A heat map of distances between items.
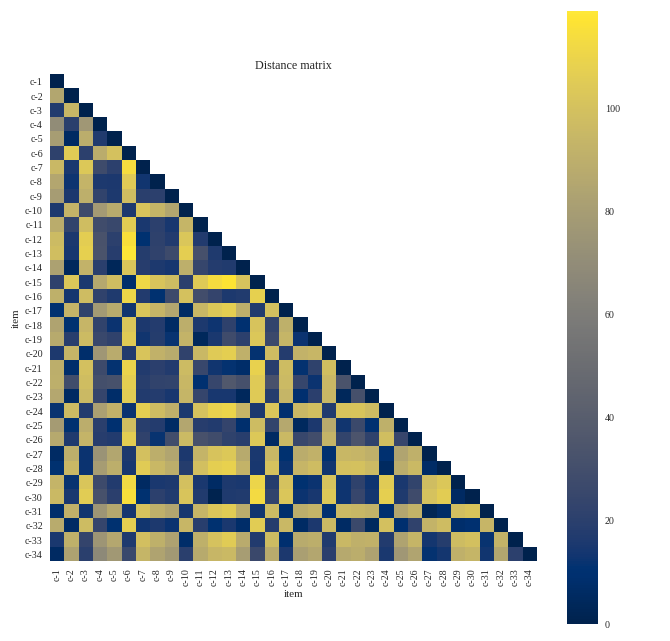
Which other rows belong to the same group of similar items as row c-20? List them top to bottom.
c-1, c-3, c-6, c-10, c-15, c-17, c-24, c-27, c-28, c-31, c-33, c-34
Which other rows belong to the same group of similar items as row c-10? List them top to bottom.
c-1, c-3, c-6, c-15, c-17, c-20, c-24, c-27, c-28, c-31, c-33, c-34
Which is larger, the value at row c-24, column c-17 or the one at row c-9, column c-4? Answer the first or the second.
the second
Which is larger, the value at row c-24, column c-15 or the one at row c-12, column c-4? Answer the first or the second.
the second
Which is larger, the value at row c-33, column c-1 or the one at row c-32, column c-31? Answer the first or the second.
the second
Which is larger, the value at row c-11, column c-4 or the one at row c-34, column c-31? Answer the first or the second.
the first
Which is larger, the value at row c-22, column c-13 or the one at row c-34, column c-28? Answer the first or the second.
the first
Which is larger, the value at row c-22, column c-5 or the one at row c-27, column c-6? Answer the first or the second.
the first
